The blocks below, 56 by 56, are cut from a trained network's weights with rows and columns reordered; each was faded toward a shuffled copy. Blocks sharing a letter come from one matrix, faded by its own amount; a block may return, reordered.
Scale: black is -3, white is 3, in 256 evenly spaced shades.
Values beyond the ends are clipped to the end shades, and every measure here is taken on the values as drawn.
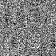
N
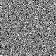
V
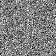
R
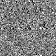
V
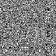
N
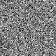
N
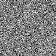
V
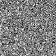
R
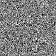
V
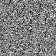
R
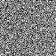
R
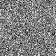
R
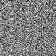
N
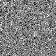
R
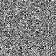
N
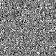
V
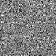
V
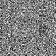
N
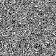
V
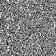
R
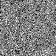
R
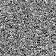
V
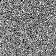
R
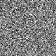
N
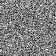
R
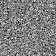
V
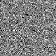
N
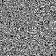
V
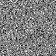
N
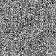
N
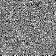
V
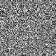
N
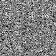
R
